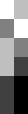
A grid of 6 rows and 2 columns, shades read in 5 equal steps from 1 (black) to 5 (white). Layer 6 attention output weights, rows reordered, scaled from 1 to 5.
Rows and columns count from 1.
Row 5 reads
2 1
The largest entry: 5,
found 2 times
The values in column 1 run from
2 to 5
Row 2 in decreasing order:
5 3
